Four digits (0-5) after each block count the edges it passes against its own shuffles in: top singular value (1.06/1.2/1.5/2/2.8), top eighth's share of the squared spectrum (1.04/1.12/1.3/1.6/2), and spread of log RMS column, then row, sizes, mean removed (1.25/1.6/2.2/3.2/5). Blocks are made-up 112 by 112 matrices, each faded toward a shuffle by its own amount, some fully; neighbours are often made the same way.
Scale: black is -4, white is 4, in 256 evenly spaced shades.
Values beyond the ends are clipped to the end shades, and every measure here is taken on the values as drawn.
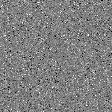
3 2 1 0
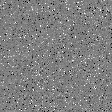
3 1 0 0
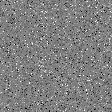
3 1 0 0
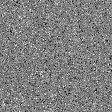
0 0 0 0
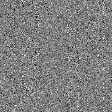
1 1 3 0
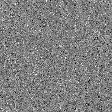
0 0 2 0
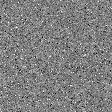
0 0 0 0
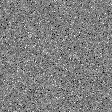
0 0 0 0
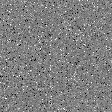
2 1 0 0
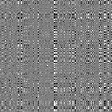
5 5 4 4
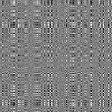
5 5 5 4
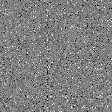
3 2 1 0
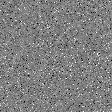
2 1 0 0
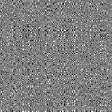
5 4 3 3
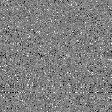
4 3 1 2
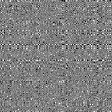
5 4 3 3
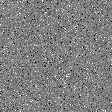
2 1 0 0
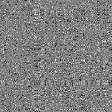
4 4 2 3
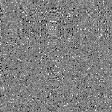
4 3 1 2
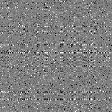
5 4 2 3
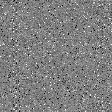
3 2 1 0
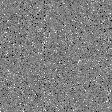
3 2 0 0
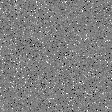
0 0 0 0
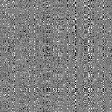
5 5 4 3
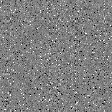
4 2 1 1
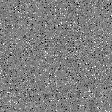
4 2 1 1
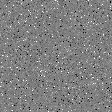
0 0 0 0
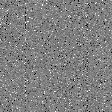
3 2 1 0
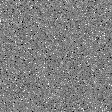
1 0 0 0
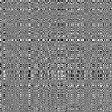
5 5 4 4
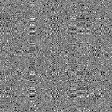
5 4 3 3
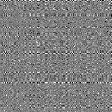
5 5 3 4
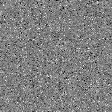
3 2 1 1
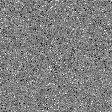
3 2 0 0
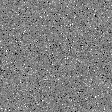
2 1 0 0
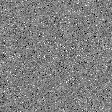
3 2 0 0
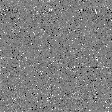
1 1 1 1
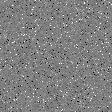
0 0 0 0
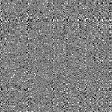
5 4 3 3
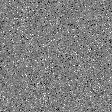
2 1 0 0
